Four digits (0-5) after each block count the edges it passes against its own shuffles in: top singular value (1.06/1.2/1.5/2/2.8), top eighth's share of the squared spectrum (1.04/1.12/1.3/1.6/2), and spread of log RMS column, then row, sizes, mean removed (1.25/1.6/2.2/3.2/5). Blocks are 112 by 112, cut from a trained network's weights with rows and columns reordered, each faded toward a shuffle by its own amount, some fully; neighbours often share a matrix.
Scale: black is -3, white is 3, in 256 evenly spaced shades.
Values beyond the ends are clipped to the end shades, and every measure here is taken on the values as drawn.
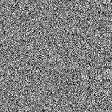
3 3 2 1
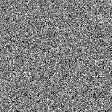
2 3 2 1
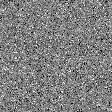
0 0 0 0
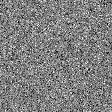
0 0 0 0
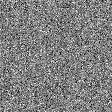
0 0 0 0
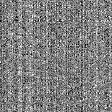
4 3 1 3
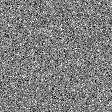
0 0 0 0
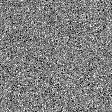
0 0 0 0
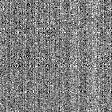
4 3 1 3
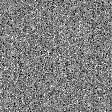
1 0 0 0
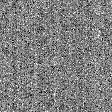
2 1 0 1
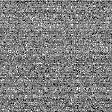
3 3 2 1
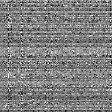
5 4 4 2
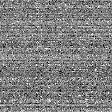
4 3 2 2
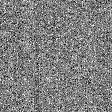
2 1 0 0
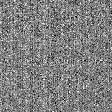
3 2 0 1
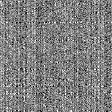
4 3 1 3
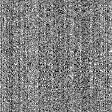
4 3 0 3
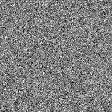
2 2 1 0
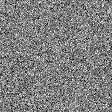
1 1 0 0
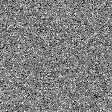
1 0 0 0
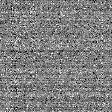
3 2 2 1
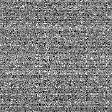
4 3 3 1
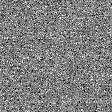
1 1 0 0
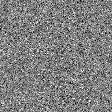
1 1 0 0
